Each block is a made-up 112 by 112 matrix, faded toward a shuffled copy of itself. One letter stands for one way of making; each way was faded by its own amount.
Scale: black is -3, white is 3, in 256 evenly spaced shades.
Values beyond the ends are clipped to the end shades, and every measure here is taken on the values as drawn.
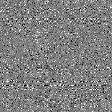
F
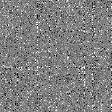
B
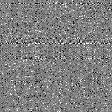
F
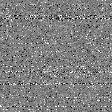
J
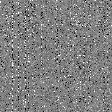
B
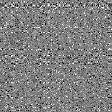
F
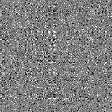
F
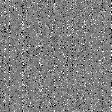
B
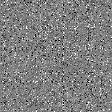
B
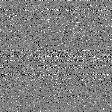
J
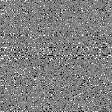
F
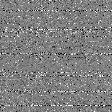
J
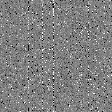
B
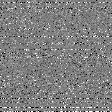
J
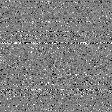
J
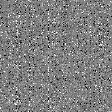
B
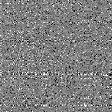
F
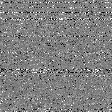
J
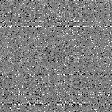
F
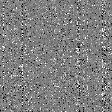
B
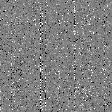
B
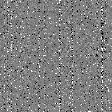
B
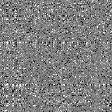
F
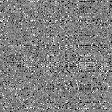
F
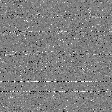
J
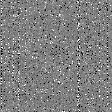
B
